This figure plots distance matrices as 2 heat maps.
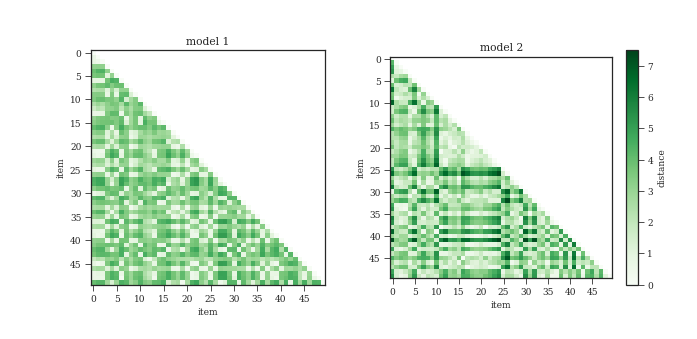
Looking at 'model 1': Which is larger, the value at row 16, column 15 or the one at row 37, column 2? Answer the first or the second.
the first
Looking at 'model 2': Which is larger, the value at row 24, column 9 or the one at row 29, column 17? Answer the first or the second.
the second
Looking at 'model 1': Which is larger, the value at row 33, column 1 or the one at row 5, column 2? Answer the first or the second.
the second
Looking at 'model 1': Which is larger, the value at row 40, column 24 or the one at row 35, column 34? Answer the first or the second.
the second
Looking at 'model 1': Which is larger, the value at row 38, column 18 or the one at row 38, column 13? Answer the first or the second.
the first
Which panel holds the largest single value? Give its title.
model 2
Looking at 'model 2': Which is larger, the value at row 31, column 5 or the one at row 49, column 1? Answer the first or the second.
the first
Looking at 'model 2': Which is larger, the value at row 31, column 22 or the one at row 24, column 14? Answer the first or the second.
the second
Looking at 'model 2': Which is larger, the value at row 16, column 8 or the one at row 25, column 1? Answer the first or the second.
the first
